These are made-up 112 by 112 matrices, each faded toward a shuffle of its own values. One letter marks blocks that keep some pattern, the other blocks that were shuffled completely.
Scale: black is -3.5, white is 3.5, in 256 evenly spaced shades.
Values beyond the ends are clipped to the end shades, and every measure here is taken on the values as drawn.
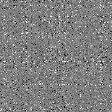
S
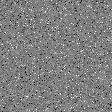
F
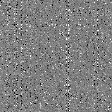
S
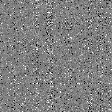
S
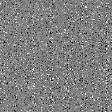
S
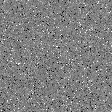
F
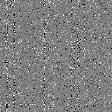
S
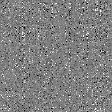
S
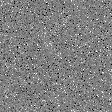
F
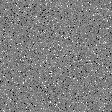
F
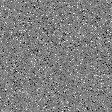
F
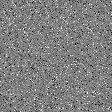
F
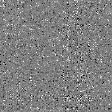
S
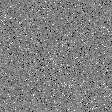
F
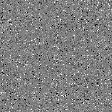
S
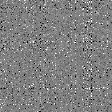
S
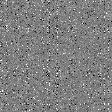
S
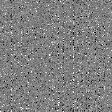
S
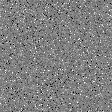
F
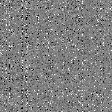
S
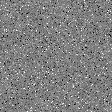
F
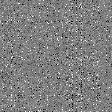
S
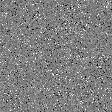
F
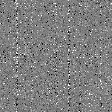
S
